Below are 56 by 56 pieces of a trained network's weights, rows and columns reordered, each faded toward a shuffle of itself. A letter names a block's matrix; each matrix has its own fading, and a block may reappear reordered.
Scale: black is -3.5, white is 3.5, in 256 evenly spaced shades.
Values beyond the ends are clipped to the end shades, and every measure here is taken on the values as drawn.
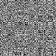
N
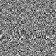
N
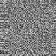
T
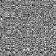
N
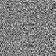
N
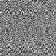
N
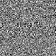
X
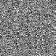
X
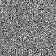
X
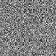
T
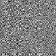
N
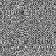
T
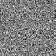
X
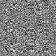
N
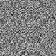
T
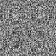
T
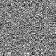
X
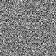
X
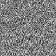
T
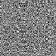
T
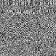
N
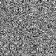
X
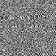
N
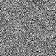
X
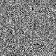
X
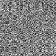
N
